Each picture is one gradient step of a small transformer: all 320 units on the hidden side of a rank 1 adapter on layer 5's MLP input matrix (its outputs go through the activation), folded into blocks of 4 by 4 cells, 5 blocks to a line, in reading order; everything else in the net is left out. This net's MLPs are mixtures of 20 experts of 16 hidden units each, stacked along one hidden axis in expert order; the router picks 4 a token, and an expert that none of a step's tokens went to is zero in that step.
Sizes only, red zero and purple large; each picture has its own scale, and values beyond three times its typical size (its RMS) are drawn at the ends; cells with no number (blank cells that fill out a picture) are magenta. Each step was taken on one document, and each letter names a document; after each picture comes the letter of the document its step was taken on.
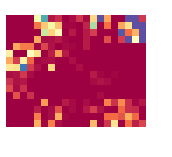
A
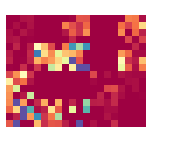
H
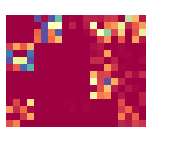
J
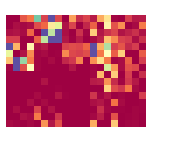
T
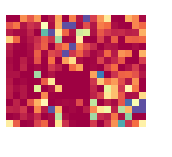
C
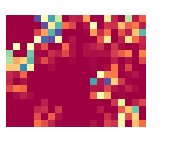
J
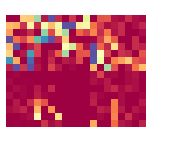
T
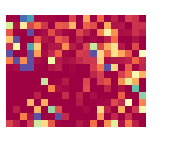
T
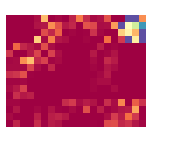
A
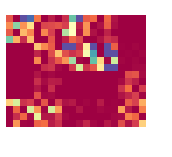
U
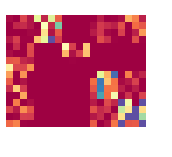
J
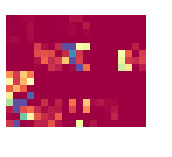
H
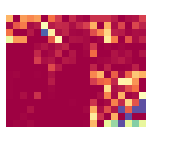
C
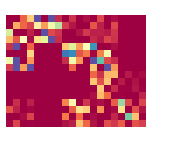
T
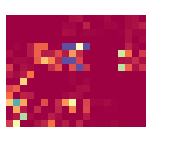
H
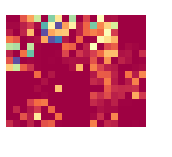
T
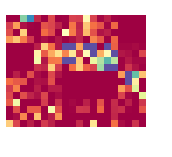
U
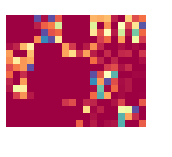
J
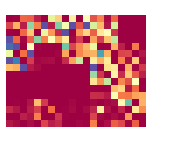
T
